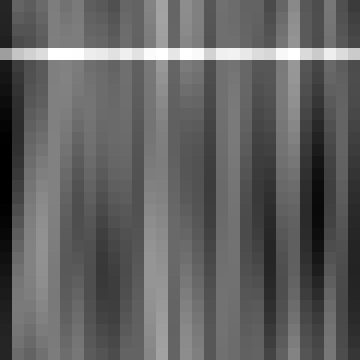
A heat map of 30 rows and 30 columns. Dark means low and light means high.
Odd lines: row 5. Average level on the scale: 40%. Ninth with the highest average: top middle.
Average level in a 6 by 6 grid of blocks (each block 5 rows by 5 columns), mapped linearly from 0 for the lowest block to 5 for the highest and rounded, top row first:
3 4 5 5 4 3 | 1 3 3 3 3 2 | 2 3 3 2 2 1 | 2 2 3 2 1 0 | 3 1 3 3 1 0 | 3 2 4 3 2 1
